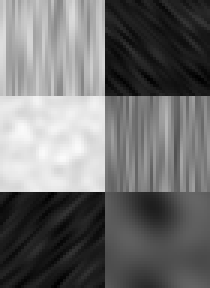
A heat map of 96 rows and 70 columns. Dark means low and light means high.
The table splits into 3 rows of 2 panels. Panel 1,1: high, streaked downward. Panel 1,2: very low, slanting down to the right, faint in contrast. Panel 2,1: very high, blotchy, faint in contrast. Panel 2,2: middling, streaked downward. Panel 3,1: very low, slanting up to the right, faint in contrast. Panel 3,2: low, smooth.
